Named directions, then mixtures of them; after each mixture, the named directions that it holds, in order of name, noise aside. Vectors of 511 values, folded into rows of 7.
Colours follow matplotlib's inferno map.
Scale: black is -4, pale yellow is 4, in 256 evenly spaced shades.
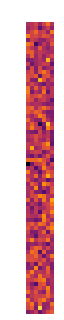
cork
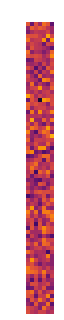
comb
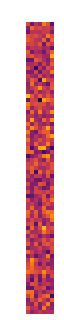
comb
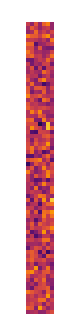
comb, cork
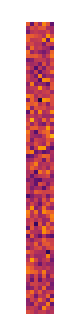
comb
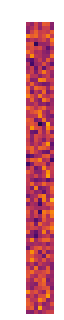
comb, cork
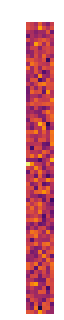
cork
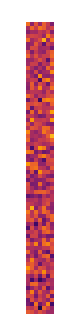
comb, cork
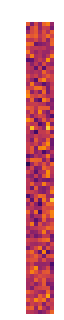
comb, cork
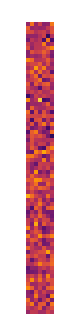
comb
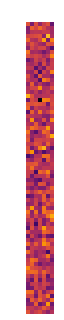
comb
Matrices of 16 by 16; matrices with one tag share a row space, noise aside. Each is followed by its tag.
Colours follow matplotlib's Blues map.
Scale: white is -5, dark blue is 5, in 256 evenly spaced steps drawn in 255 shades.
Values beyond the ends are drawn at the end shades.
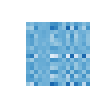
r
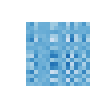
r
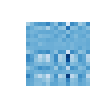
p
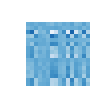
r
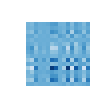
r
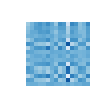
p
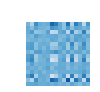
r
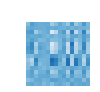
r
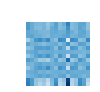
p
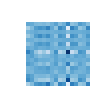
p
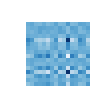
p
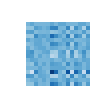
r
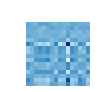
p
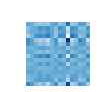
p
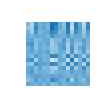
r
